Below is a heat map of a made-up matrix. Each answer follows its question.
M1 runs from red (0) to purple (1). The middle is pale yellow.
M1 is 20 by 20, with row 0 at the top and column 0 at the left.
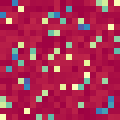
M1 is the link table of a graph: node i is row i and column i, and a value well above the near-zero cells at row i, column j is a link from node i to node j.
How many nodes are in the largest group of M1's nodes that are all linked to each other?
3
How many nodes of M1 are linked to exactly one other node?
2
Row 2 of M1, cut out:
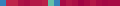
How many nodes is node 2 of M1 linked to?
3
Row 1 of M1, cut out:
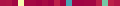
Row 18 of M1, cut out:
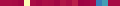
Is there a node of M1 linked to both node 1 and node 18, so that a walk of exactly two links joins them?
yes
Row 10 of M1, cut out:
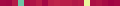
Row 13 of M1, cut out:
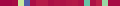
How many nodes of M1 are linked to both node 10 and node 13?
2
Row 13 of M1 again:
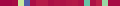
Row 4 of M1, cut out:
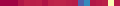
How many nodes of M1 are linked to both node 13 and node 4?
1
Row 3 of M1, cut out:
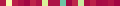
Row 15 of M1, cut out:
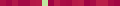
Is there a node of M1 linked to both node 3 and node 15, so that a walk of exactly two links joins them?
yes
